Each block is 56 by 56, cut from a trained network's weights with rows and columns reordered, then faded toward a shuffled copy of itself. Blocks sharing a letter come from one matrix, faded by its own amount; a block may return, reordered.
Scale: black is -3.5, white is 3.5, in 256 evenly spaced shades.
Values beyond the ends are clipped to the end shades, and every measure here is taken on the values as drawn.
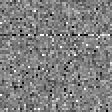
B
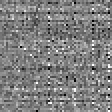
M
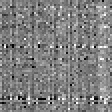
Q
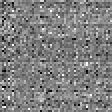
M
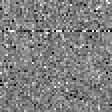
B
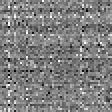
M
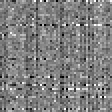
Q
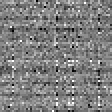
M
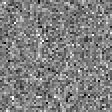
B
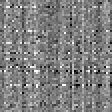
Q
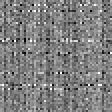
Q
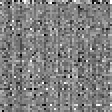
Q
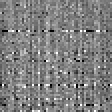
Q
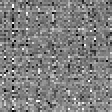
M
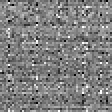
M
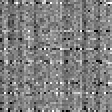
Q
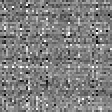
M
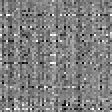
Q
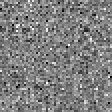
B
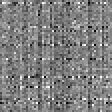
Q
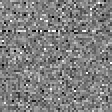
B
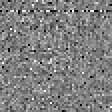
B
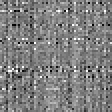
Q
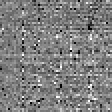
M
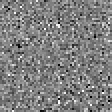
B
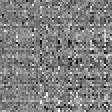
M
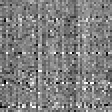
Q
